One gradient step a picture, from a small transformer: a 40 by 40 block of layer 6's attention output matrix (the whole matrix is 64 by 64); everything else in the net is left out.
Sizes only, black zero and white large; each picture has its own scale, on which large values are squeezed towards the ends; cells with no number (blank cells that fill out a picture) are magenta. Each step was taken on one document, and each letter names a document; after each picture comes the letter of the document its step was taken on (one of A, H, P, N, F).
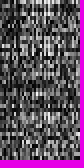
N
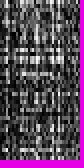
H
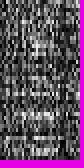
N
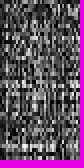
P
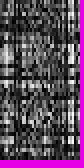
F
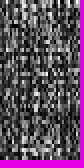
H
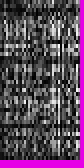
P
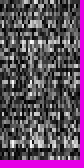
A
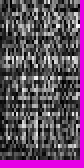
N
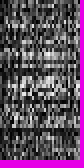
N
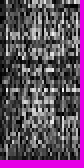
P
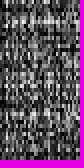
N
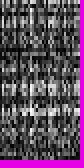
A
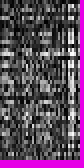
F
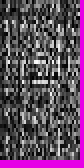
H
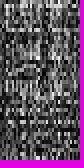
H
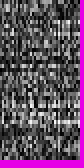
A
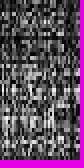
A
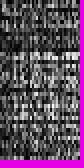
N
